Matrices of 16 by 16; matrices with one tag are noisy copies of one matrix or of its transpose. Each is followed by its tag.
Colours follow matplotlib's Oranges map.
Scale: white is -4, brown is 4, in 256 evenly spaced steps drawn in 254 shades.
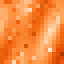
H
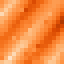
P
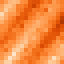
P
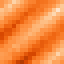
P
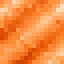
P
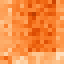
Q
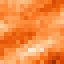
H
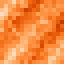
P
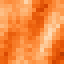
H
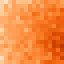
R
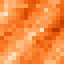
P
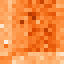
Q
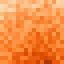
R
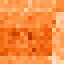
Q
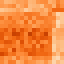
Q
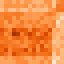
Q
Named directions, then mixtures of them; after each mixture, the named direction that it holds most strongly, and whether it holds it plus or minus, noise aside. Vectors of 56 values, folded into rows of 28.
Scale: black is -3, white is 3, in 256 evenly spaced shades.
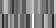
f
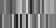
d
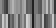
f, minus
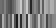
d, plus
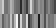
d, minus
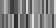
f, plus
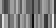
f, minus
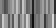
f, minus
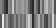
f, minus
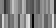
f, minus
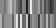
d, minus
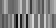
d, plus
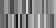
d, plus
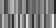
f, minus
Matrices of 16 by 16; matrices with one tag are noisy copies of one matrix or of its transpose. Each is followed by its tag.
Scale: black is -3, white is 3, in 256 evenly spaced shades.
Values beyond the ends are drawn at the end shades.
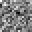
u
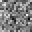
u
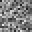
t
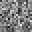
t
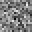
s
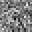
s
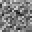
u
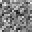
u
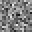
s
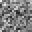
u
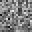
t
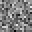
s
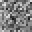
u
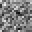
u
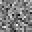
s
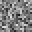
s
